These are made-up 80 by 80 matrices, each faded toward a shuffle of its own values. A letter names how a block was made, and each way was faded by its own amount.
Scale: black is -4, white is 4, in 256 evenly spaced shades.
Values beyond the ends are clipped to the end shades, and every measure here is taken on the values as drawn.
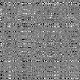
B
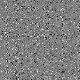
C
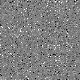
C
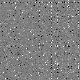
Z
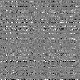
B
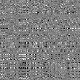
B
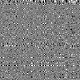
B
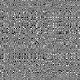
B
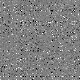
Z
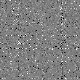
Z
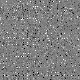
Z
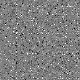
C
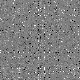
Z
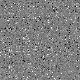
Z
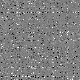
Z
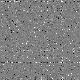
Z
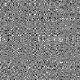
B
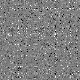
C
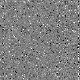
C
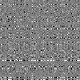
B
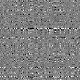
B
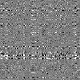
B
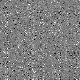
C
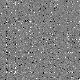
Z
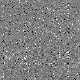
C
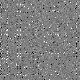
C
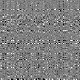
B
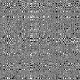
B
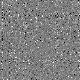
C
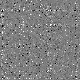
Z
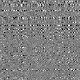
B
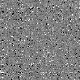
C
